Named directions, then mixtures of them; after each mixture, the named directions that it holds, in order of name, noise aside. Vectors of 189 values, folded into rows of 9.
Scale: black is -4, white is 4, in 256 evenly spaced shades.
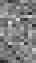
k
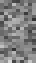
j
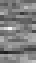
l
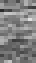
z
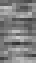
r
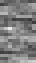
l, r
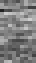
z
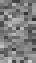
j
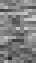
j, z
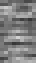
r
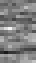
l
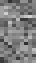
k, r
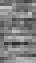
r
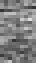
z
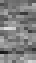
j, l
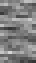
l, r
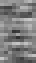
r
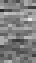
z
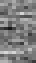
k, l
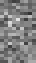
j, k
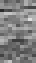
z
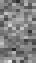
j, z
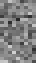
k
